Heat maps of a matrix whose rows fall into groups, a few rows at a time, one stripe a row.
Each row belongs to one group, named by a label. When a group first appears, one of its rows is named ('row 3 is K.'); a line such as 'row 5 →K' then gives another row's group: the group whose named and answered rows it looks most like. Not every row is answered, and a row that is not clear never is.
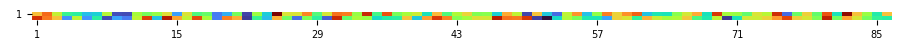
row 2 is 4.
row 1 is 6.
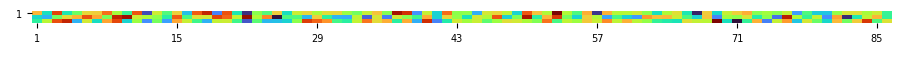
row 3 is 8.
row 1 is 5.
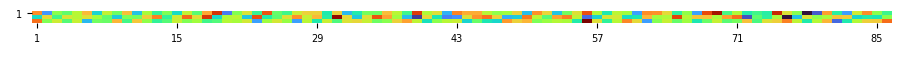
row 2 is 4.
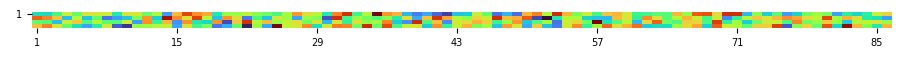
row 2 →4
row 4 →6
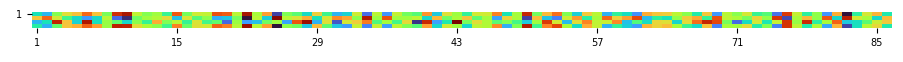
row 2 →6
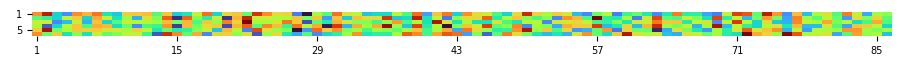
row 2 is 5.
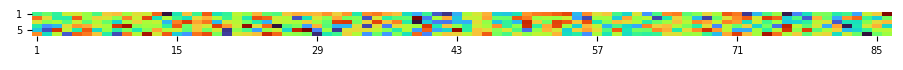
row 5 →8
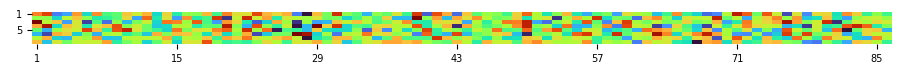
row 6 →8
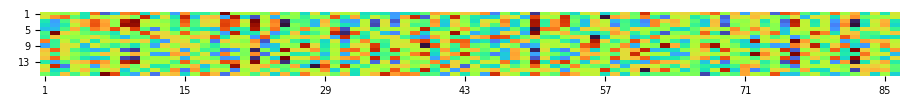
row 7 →4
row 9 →8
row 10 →6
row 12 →6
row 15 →5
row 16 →5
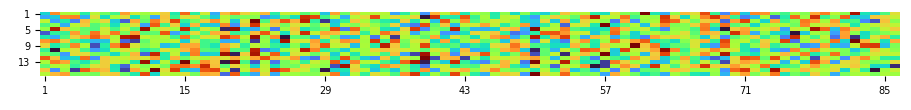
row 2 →8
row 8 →6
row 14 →4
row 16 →5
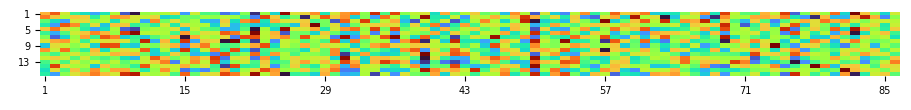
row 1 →6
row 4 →8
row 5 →6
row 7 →5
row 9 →5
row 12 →4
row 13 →4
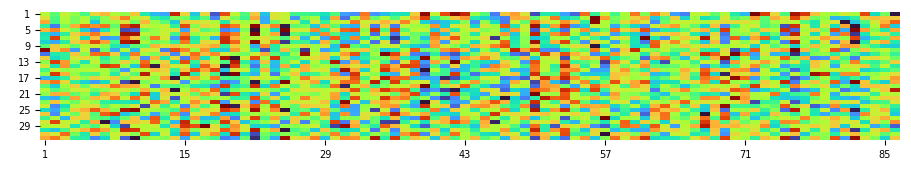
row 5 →6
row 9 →4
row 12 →5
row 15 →4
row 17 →4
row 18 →6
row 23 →4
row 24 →5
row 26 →5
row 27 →5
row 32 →6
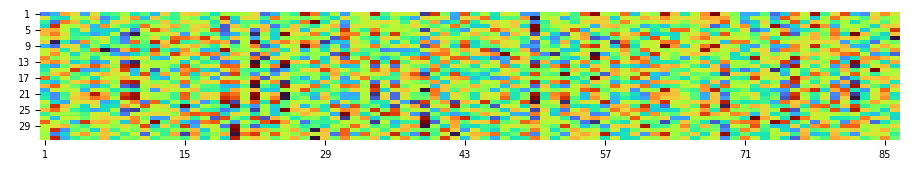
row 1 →8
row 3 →8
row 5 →4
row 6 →6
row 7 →4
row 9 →8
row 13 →6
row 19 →6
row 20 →8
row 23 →5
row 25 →6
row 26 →4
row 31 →5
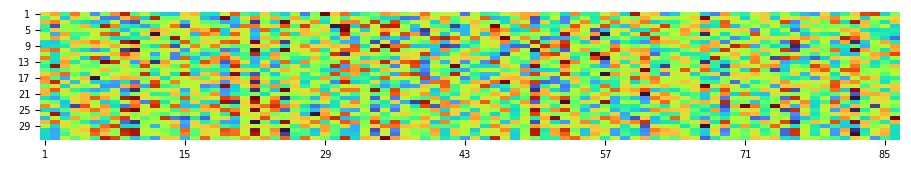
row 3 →6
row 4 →5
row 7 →4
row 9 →4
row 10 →6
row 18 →4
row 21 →5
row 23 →5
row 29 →5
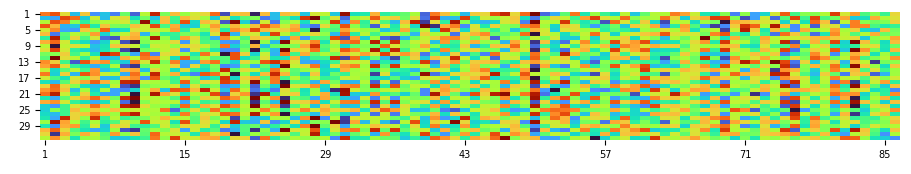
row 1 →4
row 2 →8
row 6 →5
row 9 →8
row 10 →6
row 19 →6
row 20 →4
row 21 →4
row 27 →8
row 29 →8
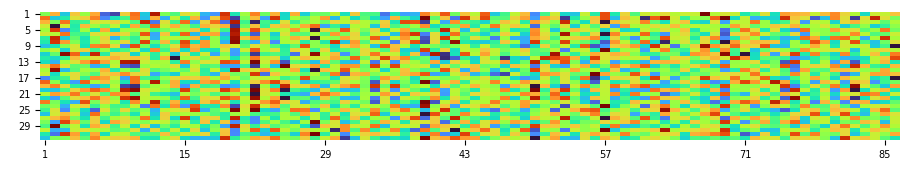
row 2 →5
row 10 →5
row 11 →8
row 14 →6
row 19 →6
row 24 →5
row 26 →8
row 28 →8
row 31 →8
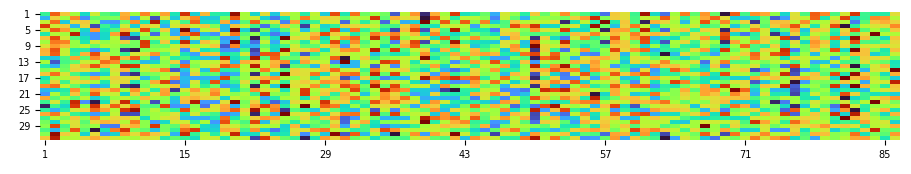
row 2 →8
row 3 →5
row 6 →8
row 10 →6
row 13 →5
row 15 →4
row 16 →6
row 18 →4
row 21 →4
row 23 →8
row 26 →6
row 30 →8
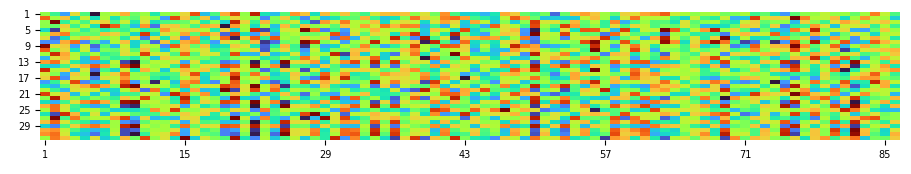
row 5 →8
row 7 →5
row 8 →8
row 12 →8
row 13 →6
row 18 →8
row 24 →6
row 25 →4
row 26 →8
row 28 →6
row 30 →6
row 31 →6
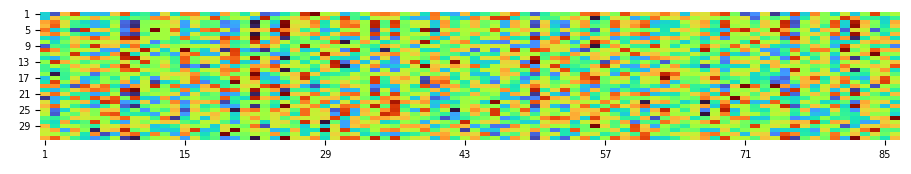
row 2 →4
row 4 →6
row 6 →6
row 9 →4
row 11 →8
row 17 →8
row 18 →8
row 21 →6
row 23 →5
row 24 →6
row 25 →5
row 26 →5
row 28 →8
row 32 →6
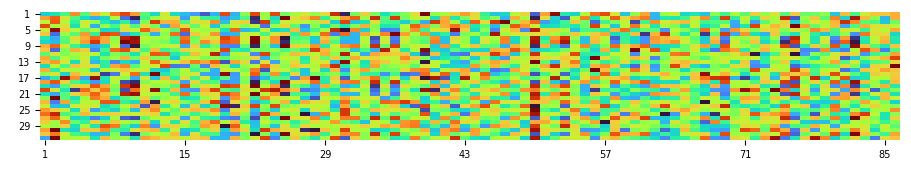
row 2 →6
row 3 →4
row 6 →5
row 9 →6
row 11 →4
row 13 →4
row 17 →8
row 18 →6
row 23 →5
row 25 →4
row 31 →6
